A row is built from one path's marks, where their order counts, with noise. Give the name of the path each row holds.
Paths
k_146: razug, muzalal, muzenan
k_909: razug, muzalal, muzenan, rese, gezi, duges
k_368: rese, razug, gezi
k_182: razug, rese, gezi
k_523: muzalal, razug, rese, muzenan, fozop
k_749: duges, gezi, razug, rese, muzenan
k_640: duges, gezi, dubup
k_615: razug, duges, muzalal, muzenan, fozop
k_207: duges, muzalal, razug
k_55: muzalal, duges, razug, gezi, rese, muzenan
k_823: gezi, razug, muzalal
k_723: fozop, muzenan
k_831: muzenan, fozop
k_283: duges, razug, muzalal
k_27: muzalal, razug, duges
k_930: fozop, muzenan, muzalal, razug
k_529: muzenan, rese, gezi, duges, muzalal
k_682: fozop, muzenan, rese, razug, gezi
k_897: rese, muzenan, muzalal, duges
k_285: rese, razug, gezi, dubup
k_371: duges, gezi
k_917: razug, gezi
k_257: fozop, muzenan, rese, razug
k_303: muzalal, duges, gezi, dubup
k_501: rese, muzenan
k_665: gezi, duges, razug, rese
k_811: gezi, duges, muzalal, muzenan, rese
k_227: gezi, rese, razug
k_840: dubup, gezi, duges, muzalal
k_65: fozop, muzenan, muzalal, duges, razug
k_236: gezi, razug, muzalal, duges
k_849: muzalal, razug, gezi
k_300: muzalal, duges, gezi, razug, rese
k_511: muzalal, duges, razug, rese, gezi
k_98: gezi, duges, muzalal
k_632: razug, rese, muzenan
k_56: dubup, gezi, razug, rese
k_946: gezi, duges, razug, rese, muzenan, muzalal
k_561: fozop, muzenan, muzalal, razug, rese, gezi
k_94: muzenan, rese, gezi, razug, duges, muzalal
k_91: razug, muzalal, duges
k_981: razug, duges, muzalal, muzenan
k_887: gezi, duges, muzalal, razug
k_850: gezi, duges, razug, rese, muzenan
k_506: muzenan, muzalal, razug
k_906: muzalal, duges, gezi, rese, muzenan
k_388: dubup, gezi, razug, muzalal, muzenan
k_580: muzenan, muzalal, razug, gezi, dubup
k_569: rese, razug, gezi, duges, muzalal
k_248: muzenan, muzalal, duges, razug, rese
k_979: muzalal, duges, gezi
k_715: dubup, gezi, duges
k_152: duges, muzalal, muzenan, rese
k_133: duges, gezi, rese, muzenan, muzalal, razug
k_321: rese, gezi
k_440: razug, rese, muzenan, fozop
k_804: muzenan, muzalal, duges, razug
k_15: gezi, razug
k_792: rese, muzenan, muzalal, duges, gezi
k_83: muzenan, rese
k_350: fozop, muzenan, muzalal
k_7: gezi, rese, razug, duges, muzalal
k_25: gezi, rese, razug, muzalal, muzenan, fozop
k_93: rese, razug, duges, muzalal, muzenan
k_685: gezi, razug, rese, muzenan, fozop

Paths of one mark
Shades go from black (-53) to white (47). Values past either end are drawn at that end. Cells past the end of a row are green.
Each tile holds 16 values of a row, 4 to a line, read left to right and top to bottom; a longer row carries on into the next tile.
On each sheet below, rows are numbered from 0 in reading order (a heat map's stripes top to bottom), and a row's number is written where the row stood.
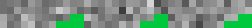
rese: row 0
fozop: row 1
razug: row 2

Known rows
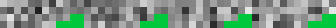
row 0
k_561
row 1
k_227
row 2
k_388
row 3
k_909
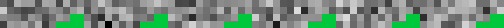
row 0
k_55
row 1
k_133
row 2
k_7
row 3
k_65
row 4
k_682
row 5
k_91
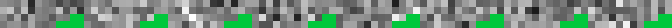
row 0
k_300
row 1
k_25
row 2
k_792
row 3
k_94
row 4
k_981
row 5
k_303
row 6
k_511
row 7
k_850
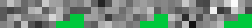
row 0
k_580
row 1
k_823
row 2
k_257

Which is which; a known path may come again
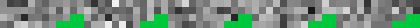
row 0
k_7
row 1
k_850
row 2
k_804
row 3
k_182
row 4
k_300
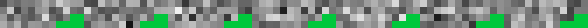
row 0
k_15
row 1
k_906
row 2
k_665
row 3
k_523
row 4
k_25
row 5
k_283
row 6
k_27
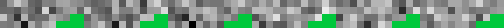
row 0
k_65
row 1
k_632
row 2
k_133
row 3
k_440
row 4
k_91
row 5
k_685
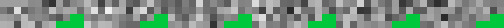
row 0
k_321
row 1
k_56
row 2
k_501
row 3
k_682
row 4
k_849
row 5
k_823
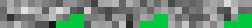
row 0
k_640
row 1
k_55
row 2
k_227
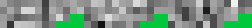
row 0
k_840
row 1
k_831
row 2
k_723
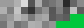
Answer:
k_979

